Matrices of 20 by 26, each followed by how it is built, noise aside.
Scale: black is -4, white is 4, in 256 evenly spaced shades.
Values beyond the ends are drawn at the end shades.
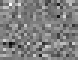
low rank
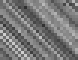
Toeplitz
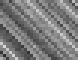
Toeplitz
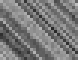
Toeplitz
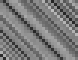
Toeplitz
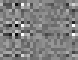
low rank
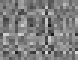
low rank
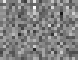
low rank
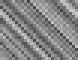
Toeplitz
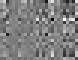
low rank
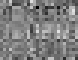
low rank
